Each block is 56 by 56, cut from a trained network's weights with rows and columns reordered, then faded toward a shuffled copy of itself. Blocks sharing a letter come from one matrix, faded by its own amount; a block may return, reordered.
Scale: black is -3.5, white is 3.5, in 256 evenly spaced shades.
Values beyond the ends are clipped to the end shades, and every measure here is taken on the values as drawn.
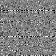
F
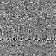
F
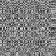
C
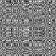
C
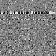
F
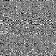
F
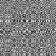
C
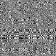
F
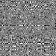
F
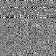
F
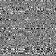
F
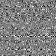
F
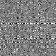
F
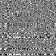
F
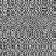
C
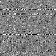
F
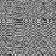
C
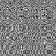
C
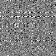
F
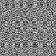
C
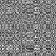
C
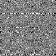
F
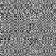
C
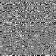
F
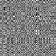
C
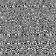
F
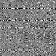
F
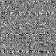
F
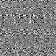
F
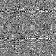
F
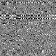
F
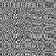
C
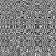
C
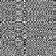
C
